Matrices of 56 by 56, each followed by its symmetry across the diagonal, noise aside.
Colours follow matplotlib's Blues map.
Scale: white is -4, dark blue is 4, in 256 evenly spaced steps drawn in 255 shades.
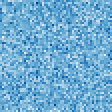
antisymmetric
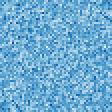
symmetric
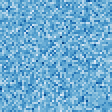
symmetric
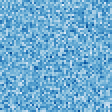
neither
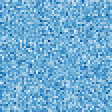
antisymmetric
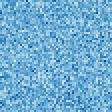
neither
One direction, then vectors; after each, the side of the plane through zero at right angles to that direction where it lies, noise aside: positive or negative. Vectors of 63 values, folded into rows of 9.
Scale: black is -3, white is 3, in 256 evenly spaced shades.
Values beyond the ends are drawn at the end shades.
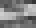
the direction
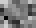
negative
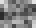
negative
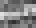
positive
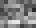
negative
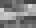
positive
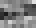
negative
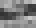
negative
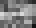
positive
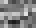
positive
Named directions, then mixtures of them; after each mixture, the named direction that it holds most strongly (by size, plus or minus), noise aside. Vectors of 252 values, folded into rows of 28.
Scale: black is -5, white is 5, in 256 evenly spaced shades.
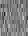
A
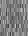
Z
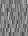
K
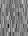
K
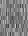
Z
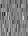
A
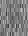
Z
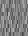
K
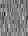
A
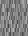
K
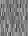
Z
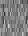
A
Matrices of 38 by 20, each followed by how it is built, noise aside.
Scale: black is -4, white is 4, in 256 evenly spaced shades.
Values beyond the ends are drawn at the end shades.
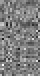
low rank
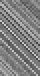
Toeplitz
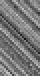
Toeplitz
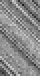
Toeplitz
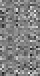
low rank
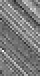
Toeplitz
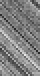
Toeplitz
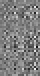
low rank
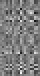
low rank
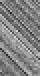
Toeplitz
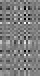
low rank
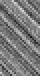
Toeplitz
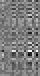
low rank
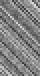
Toeplitz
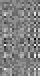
low rank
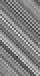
Toeplitz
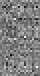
low rank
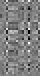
low rank
